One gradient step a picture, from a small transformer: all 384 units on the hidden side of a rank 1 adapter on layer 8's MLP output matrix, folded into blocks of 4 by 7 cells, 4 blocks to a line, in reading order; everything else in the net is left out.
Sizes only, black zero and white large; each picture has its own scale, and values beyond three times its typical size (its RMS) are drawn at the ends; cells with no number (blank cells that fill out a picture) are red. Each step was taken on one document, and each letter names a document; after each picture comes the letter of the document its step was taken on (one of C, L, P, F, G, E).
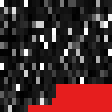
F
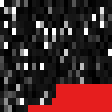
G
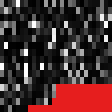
F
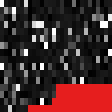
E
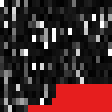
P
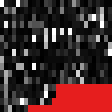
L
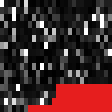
P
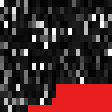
P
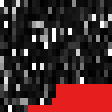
E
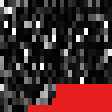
E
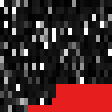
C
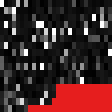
G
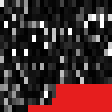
L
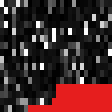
C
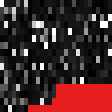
P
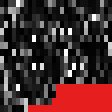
C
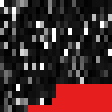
C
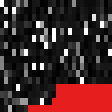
C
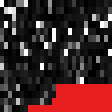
G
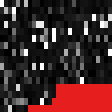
P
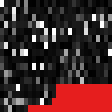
P
